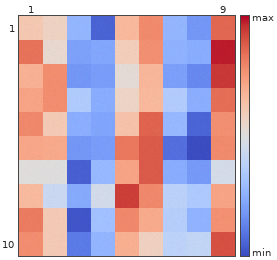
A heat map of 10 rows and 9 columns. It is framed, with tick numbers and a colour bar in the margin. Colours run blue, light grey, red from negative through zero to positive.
Stripes: upright, repeating 2 times. Grain: streaks running down. Ninth with the lowest average: middle right. Slope: none. Average level on the scale: 50%.
